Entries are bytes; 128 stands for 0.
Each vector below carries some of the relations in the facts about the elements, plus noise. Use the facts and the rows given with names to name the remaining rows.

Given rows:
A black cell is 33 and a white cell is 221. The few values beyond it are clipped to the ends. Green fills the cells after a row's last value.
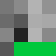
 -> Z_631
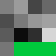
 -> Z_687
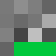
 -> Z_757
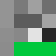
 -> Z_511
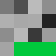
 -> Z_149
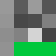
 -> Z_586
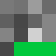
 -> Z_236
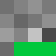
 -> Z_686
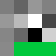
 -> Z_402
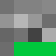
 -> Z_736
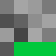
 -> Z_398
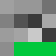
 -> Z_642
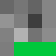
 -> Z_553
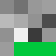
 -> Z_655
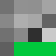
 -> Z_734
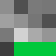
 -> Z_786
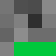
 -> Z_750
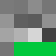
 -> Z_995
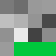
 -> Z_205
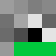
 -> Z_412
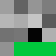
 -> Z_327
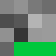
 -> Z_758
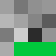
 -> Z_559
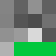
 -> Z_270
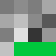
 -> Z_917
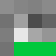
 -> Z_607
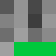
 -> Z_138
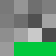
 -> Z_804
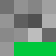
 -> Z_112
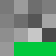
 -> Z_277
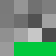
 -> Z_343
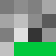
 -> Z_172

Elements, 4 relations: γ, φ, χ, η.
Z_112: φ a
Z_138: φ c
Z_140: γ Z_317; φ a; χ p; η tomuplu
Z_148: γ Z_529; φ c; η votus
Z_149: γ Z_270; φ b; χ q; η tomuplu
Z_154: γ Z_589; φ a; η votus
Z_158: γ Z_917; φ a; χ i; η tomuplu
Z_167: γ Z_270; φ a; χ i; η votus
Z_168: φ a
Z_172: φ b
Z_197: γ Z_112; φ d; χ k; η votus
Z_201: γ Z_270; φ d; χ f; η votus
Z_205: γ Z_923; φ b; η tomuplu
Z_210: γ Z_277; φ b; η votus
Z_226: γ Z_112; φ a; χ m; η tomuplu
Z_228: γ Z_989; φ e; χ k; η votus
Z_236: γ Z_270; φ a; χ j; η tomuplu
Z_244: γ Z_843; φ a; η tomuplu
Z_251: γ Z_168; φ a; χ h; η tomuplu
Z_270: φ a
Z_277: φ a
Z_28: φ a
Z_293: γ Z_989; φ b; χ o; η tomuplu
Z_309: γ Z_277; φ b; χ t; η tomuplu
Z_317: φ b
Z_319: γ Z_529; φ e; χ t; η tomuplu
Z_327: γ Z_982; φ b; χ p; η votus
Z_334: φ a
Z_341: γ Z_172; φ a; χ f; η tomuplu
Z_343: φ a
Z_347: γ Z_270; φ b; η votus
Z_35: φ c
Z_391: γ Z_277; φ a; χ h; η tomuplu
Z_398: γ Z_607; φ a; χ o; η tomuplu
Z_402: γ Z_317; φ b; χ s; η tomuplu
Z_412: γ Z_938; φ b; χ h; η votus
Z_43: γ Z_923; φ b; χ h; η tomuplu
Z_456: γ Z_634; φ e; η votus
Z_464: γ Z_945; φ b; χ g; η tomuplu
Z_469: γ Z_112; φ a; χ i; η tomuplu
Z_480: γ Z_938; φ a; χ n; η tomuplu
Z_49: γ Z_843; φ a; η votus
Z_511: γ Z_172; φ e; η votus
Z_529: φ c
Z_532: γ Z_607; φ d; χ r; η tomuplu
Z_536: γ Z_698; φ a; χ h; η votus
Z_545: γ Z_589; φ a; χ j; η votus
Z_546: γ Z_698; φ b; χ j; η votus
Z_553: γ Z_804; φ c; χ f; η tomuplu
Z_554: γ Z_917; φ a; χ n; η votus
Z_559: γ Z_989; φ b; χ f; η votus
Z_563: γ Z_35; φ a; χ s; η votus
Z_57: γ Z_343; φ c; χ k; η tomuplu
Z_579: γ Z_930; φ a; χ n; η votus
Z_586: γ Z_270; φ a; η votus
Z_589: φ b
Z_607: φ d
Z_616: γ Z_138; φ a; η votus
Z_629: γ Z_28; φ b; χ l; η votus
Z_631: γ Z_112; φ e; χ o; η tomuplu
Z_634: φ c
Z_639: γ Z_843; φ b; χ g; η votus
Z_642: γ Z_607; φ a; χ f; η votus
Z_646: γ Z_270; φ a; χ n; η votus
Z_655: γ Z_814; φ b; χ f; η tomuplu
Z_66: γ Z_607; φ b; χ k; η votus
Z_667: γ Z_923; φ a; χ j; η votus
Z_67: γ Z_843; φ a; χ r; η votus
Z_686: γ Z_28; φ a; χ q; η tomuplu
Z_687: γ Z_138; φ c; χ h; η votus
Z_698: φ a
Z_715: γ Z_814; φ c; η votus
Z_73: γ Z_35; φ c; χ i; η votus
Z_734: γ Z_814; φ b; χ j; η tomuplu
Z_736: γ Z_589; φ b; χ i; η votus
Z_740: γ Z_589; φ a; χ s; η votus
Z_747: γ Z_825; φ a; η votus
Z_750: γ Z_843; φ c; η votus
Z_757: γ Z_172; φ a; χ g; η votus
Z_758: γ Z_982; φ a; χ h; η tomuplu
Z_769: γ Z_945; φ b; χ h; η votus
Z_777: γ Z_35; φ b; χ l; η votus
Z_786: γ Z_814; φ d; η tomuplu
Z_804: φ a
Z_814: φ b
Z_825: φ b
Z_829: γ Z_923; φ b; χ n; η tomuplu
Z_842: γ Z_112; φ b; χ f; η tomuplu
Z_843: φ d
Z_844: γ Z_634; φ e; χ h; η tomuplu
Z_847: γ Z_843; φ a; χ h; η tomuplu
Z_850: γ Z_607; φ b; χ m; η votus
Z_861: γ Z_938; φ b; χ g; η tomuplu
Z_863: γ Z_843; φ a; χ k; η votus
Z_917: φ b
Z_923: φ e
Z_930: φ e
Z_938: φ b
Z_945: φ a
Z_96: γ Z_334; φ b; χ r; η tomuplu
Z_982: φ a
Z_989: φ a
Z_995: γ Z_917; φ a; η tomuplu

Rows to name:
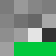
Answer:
Z_923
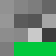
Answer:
Z_154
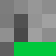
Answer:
Z_226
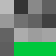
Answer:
Z_201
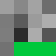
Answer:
Z_228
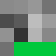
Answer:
Z_844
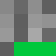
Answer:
Z_140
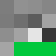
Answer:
Z_930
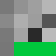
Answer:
Z_96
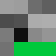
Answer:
Z_536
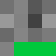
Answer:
Z_715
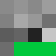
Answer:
Z_546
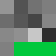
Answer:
Z_49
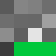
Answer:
Z_158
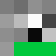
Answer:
Z_829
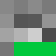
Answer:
Z_341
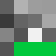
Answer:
Z_319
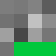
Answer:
Z_480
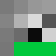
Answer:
Z_293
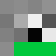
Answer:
Z_43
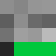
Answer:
Z_532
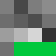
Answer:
Z_244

